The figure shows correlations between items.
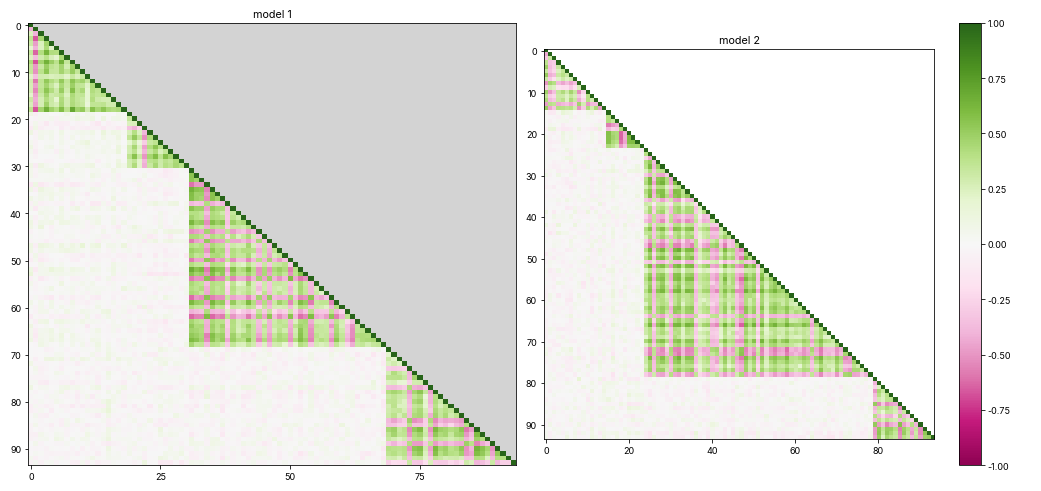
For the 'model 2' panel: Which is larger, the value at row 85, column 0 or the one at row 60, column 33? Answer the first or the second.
the second
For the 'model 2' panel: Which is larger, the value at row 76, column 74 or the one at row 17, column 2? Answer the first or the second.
the first
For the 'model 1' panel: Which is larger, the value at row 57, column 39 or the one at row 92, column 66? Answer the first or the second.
the first
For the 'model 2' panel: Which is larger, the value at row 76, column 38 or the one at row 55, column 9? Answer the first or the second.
the first
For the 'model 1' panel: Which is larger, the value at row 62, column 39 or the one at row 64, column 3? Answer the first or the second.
the second
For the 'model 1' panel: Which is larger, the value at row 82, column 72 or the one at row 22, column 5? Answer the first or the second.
the first
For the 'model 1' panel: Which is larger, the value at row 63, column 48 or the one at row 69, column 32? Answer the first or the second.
the first
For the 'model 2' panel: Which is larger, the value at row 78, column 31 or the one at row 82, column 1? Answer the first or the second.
the second
